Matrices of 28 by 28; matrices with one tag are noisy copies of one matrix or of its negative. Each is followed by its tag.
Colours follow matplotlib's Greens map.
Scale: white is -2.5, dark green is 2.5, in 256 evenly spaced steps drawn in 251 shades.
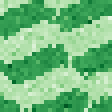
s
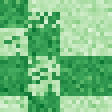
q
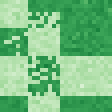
q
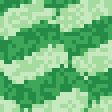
s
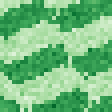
s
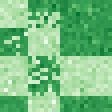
q
